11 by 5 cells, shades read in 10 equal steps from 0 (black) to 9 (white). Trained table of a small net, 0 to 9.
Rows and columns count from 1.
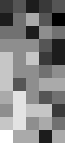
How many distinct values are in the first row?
3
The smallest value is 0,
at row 2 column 5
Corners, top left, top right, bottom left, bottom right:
2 3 9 6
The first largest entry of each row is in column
2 3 4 1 1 1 1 2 2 2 1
